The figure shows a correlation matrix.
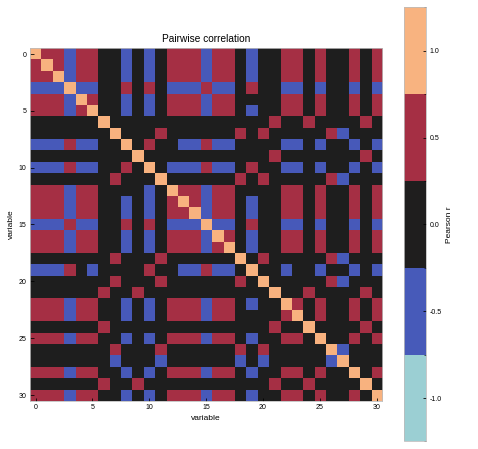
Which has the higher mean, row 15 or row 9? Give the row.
9
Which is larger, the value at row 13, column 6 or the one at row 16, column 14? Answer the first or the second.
the second
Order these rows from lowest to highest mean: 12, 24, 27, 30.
27, 24, 30, 12
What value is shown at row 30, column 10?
-0.5
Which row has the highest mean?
12
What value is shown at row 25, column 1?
0.5
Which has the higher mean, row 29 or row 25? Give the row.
25
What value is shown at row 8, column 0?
-0.5
